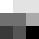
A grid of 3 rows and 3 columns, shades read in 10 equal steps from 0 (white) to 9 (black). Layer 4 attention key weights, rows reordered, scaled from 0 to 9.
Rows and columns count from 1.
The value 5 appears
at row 2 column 1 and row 2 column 2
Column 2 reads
1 5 6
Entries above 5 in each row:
0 0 3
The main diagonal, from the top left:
0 5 9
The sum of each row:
2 13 22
